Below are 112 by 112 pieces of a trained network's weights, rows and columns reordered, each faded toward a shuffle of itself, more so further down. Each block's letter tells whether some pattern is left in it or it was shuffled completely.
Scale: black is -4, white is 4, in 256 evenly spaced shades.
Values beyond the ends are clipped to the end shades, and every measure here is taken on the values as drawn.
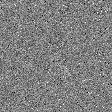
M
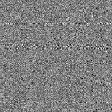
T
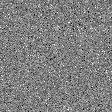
M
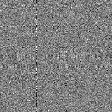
T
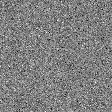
M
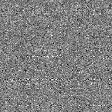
T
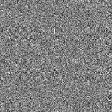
T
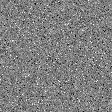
M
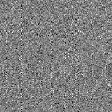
T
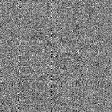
T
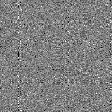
T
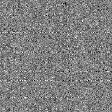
T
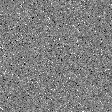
M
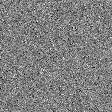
M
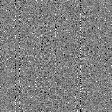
T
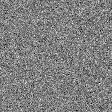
M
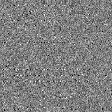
T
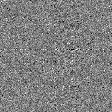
T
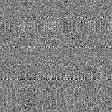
T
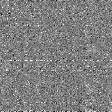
T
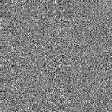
T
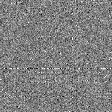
T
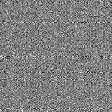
T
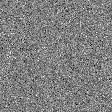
M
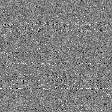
T
